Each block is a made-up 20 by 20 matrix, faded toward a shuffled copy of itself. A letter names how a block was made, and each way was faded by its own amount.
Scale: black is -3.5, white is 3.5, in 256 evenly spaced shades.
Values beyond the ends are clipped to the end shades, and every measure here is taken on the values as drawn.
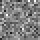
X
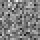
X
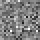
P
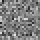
X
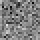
X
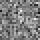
X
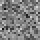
X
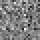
P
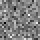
X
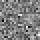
P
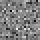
X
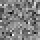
X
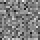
X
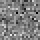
P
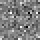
P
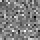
P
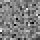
P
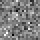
P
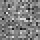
X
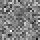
X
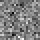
X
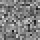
P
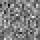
X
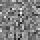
X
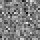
P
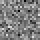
X
